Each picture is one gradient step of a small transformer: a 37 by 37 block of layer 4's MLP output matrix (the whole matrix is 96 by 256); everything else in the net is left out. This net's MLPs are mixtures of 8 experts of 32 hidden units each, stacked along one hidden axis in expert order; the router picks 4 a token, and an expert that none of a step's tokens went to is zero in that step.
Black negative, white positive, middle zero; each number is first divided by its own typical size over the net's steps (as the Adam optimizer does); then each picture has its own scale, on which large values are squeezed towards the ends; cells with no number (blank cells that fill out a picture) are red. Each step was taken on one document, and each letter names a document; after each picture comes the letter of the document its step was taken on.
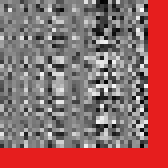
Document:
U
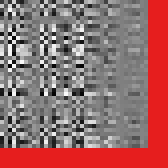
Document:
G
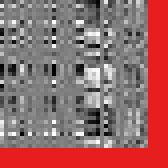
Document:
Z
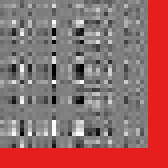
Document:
Z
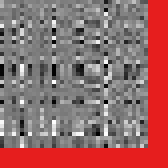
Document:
Z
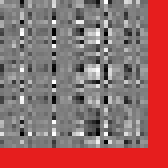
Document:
Z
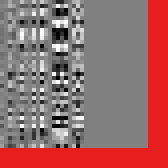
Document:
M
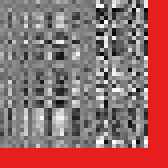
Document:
U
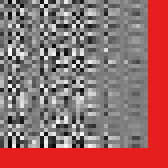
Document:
G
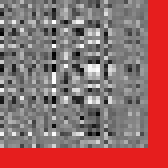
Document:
Z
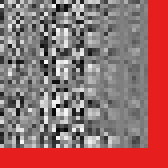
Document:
G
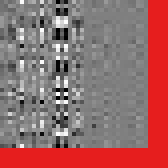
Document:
M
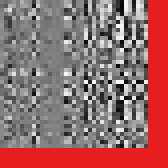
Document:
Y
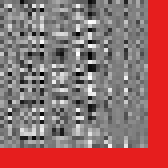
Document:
M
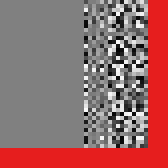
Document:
Y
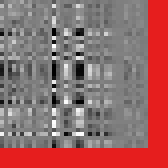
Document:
Z
